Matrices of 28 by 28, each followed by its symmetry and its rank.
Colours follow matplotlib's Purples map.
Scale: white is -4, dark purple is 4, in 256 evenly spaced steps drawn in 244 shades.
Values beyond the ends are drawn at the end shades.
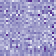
neither, rank five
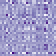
neither, rank three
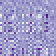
neither, rank three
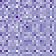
symmetric, rank three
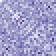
symmetric, full rank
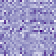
neither, rank five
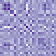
symmetric, rank three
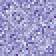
symmetric, full rank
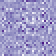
neither, rank five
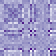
symmetric, rank three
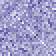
symmetric, full rank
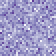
symmetric, full rank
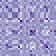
symmetric, rank three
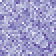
symmetric, full rank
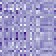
neither, rank three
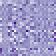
neither, rank five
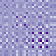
symmetric, rank three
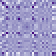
symmetric, rank three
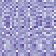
neither, rank three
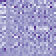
neither, rank five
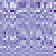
neither, rank three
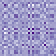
symmetric, rank three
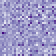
neither, rank five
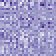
neither, rank five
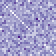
symmetric, full rank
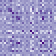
symmetric, rank three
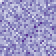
symmetric, full rank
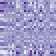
neither, rank three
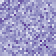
symmetric, full rank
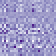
neither, rank three
